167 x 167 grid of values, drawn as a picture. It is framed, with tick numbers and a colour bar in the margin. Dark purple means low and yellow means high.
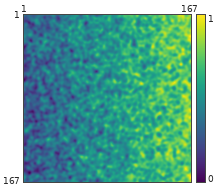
Stripes: none. Grain: blotchy. Slope: up to the right.
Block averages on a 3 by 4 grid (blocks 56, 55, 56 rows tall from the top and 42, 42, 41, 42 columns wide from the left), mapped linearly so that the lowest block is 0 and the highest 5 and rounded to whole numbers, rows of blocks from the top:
0235 | 0235 | 0235
